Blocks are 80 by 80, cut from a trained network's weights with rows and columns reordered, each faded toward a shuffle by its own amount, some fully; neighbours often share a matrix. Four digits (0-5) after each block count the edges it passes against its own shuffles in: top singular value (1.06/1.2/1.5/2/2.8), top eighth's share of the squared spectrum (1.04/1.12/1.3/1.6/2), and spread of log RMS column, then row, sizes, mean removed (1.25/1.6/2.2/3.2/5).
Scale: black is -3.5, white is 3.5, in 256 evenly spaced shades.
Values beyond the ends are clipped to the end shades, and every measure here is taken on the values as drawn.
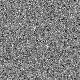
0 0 0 0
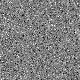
1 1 0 0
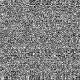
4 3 0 2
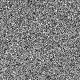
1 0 0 0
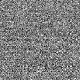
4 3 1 2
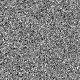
2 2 1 0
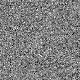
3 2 1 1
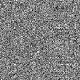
3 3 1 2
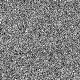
0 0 0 0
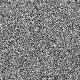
1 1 0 0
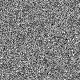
0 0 0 0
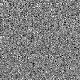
3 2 0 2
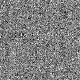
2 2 0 0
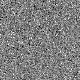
1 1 0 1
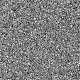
0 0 0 0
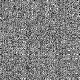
3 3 1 2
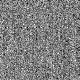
2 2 0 1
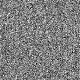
2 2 0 0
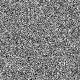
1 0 0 0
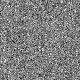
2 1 0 0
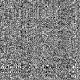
3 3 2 2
